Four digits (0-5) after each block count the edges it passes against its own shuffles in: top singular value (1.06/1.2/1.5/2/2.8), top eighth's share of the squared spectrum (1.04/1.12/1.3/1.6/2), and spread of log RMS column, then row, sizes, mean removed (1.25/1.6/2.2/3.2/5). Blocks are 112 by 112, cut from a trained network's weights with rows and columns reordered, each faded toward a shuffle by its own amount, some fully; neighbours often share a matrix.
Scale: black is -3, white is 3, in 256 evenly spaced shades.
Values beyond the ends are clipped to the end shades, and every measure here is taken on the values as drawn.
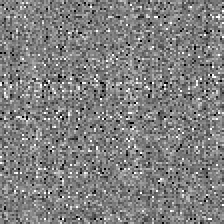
3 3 1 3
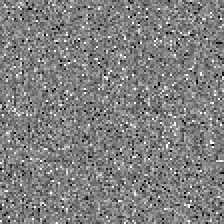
1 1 0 0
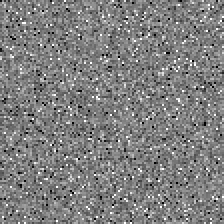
0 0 0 0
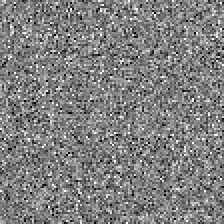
1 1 0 0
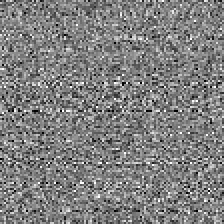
4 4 0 3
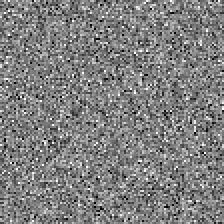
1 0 0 0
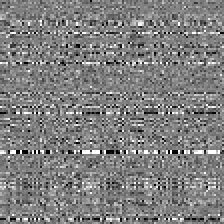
5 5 1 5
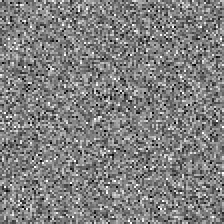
1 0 0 0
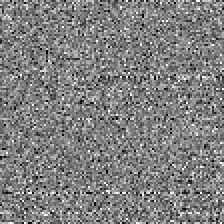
4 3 0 2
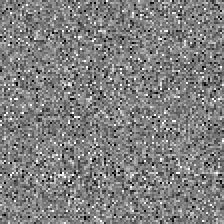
2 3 1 2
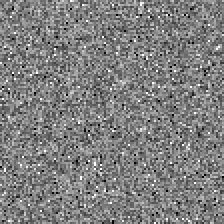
0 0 0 0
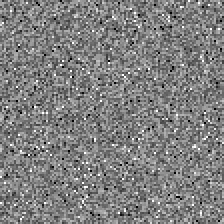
0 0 0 0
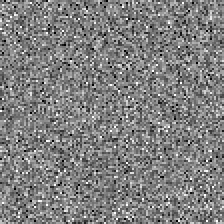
2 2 1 0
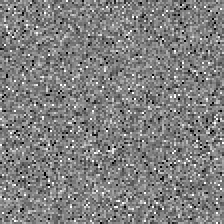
1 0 0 0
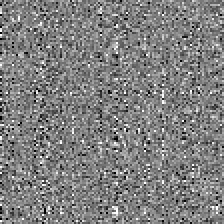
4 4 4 2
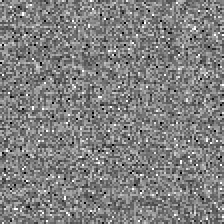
1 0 0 0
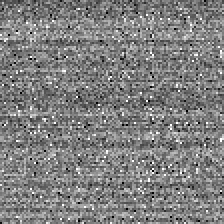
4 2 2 0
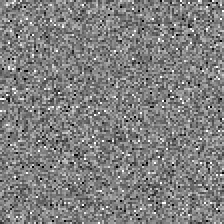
1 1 0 1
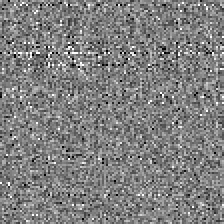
3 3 1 3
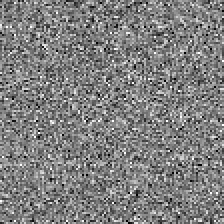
3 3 0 2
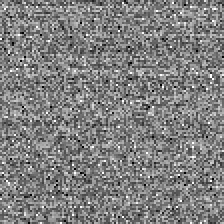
2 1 0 0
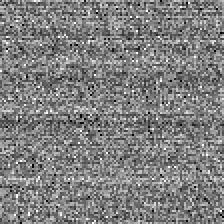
3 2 0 0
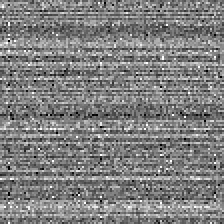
5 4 2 3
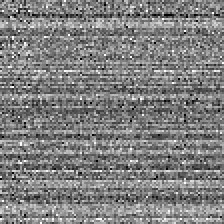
5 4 2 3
